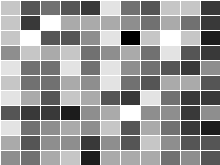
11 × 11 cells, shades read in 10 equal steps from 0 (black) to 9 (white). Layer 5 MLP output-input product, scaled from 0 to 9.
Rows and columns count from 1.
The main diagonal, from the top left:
7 2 3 7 4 8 2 5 4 3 3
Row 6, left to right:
7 4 4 6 5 8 4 3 6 6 3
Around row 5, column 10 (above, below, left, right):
3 6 3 5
